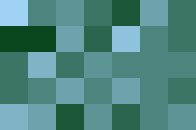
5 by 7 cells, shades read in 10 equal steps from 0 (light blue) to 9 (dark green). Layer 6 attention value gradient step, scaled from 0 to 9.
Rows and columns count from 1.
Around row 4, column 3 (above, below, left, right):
6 8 5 5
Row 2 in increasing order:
1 3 5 6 7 9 9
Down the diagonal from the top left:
0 9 6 5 7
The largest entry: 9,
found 2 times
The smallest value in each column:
0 2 3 4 1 3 4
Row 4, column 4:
5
